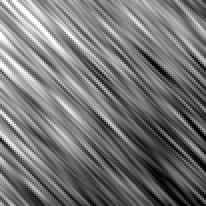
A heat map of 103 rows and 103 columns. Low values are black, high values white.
The halves do not mirror each other. The grain runs diagonally down to the right. The ninth with the highest average is the top left. The values follow a bell shape. The ninth with the lowest average is the bottom right. No row or column stands out. The field climbs toward the top left.
